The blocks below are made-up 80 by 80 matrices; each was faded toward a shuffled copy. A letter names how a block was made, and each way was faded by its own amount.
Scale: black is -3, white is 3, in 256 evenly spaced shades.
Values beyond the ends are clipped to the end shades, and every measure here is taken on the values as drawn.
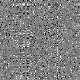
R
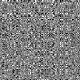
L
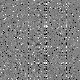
R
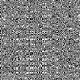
L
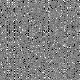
R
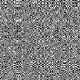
L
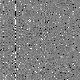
R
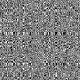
L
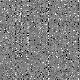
R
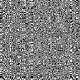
L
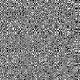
L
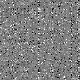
R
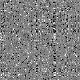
R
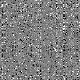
R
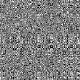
L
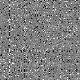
R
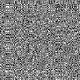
L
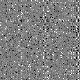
R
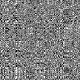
L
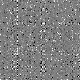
R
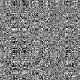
L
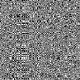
L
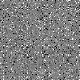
R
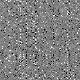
R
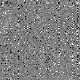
R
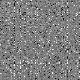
R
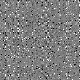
R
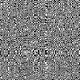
L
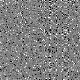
R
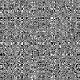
L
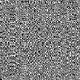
L
